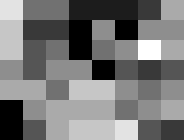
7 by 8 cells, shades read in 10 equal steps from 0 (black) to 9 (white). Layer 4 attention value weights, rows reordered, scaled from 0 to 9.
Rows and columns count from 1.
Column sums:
33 26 31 26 30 26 30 33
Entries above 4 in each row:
2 4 4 3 6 6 4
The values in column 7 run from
2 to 9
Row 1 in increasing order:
1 1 1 2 4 4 6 8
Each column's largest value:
8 6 6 7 7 8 9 6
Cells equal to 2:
5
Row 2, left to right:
7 2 2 0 5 0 5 5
